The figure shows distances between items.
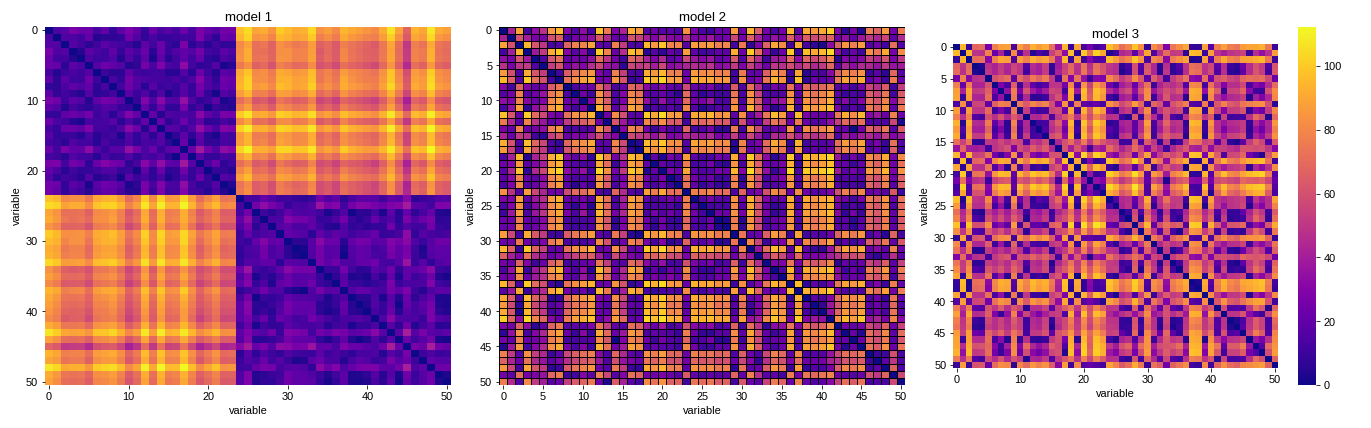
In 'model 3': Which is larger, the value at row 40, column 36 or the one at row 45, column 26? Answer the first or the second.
the first
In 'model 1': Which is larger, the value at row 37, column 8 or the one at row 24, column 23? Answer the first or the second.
the first
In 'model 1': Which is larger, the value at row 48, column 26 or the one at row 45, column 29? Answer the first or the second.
the second
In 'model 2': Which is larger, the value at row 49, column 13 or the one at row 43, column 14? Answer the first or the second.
the first
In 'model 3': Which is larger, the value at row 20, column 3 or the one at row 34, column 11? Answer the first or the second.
the first
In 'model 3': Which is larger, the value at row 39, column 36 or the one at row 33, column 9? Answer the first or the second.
the second
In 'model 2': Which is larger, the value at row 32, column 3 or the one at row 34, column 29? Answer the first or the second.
the second
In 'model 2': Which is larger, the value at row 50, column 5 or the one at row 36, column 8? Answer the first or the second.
the second
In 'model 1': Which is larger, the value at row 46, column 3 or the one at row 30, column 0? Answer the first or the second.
the second
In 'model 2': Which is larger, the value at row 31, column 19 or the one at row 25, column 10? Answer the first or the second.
the first
